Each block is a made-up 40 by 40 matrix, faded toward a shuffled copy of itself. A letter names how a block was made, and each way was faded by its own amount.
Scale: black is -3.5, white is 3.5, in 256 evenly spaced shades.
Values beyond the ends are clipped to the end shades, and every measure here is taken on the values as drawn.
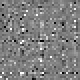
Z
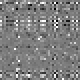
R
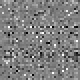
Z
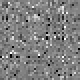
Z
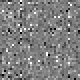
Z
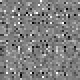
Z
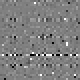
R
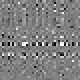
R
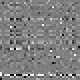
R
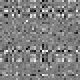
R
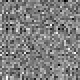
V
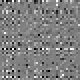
R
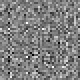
V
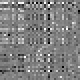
R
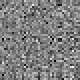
V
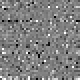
Z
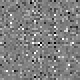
Z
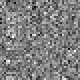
V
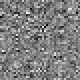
V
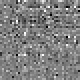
Z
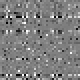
R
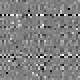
R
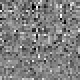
V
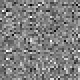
V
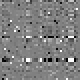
R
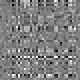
R
